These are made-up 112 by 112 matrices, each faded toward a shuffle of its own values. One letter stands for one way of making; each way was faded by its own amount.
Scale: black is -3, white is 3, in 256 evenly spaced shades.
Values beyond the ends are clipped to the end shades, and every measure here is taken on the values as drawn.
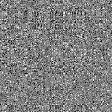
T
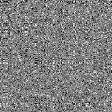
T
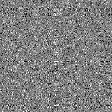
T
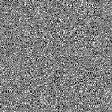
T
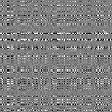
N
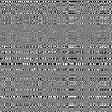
N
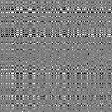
N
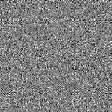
T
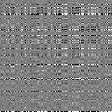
N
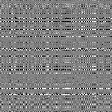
N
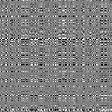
N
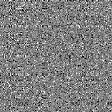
T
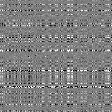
N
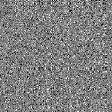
T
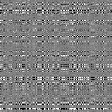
N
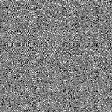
T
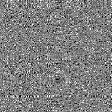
T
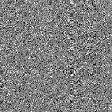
T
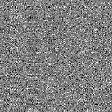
T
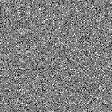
T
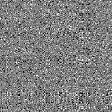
T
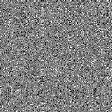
T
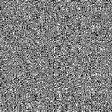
T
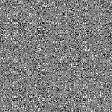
T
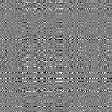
N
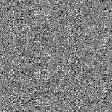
T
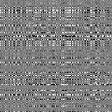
N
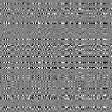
N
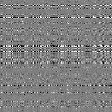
N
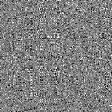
T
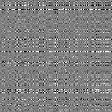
N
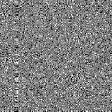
T
